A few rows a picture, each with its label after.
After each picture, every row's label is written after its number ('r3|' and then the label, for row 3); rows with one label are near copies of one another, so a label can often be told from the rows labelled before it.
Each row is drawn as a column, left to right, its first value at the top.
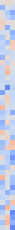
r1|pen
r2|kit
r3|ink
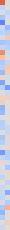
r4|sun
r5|kit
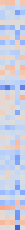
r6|kit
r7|kit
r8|kit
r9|ink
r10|kit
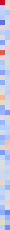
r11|sun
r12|ink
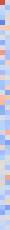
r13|sun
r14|pen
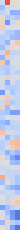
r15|pen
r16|sun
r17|ink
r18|ink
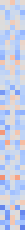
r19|pen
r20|ink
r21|kit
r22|pen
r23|ink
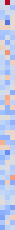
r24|ink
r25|sun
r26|pen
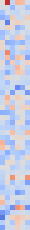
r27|ink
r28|sun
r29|pen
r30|kit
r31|kit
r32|pen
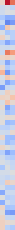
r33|kit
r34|sun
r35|sun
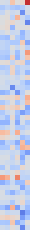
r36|pen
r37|pen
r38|kit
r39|pen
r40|ink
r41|sun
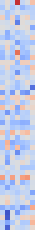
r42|pen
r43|ink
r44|pen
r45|sun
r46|pen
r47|pen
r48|kit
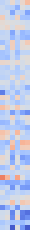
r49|pen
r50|pen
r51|ink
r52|pen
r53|ink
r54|ink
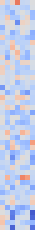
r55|kit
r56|pen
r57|ink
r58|sun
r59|pen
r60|pen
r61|ink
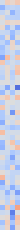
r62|pen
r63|kit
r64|ink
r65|kit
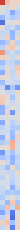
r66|sun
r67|kit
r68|ink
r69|kit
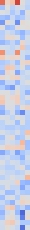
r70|sun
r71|kit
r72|kit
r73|sun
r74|ink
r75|pen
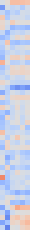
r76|pen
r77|ink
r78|kit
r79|kit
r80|kit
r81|kit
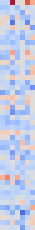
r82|pen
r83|pen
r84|sun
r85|pen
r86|ink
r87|sun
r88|kit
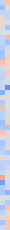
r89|pen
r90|kit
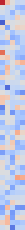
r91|sun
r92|kit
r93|ink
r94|pen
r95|pen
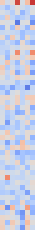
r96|kit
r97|pen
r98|kit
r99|sun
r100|ink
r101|kit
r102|sun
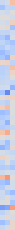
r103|pen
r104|pen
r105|kit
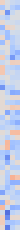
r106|kit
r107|ink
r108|pen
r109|pen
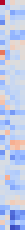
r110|sun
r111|pen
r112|ink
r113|ink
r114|ink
